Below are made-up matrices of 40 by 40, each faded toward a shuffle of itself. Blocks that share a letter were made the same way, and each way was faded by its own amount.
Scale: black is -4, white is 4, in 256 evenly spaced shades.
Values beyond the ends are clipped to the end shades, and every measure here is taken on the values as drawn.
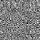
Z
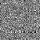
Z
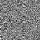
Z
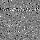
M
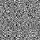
Z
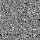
M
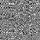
Z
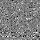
M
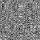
Z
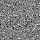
M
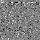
M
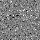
M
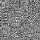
Z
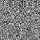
Z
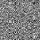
Z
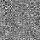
Z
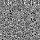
Z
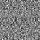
Z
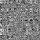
Z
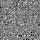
M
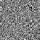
Z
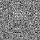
Z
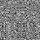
Z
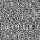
Z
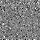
M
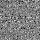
M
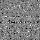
M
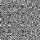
Z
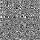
Z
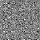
Z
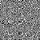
Z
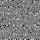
M
